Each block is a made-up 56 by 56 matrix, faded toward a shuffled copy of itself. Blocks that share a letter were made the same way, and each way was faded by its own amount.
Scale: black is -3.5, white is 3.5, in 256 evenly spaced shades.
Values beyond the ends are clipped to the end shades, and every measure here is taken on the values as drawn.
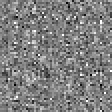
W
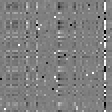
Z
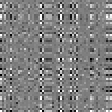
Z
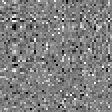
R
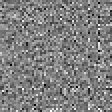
W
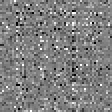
R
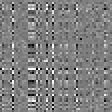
Z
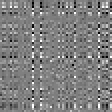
Z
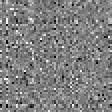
R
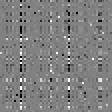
Z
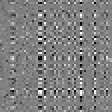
Z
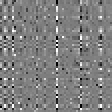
Z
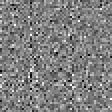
W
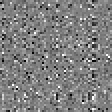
R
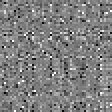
R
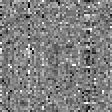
W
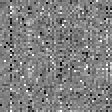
R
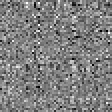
W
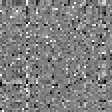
R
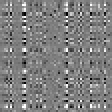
Z
